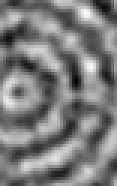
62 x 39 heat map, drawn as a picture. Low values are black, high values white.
Average level on the scale: 50%. Slope: none. Grain: blotchy. Rings: centred on the middle left.
